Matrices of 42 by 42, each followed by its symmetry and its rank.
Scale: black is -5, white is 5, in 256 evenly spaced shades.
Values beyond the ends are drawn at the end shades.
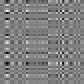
neither, rank one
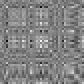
symmetric, rank three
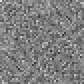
symmetric, full rank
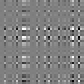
neither, rank one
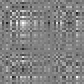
symmetric, rank two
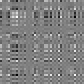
symmetric, rank two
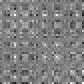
symmetric, rank three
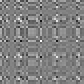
symmetric, rank two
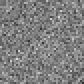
symmetric, full rank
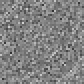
symmetric, full rank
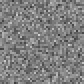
neither, full rank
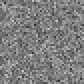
neither, full rank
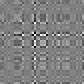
symmetric, rank two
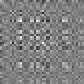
symmetric, rank three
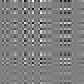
neither, rank one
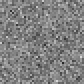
symmetric, full rank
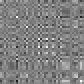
symmetric, rank three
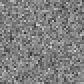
neither, full rank
